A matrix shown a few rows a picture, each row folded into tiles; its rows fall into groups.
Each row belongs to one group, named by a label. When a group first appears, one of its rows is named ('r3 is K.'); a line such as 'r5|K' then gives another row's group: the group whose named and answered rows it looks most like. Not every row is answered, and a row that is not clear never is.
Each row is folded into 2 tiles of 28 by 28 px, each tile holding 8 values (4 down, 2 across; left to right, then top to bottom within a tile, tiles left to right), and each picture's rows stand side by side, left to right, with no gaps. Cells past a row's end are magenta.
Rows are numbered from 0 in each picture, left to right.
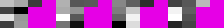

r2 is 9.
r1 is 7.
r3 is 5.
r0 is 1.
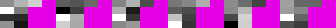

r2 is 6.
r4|9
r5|7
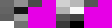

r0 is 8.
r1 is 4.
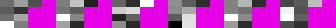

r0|8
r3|9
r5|5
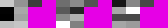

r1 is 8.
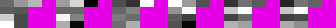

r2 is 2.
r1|7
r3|4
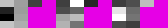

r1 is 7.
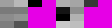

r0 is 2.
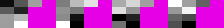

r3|4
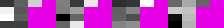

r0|5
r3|9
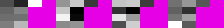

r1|6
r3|8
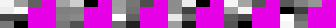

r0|4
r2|7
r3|7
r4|4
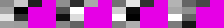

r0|6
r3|7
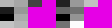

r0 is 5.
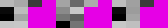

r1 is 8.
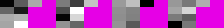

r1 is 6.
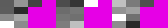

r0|8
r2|7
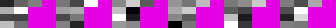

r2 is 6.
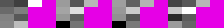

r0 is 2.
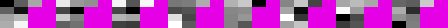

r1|1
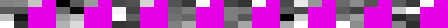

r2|5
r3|2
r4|2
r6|8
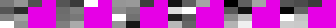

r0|8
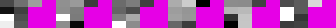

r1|7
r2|8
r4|9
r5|5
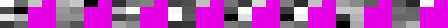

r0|1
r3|5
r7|2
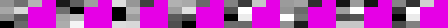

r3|4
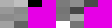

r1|8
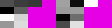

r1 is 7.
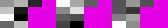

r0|6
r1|4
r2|8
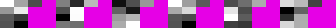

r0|4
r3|4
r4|5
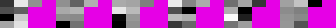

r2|9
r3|1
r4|6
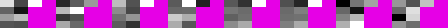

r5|2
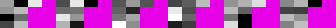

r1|7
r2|8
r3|5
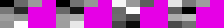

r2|4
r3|1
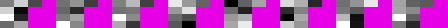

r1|8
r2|7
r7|7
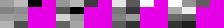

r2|1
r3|4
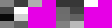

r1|2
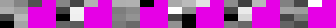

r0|9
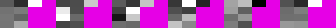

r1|5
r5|2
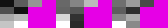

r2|8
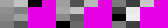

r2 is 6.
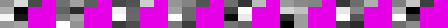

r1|8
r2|5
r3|7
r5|9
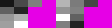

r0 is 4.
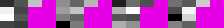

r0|5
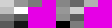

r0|4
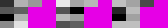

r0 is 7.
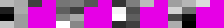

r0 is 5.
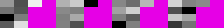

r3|1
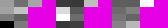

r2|2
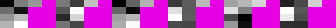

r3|5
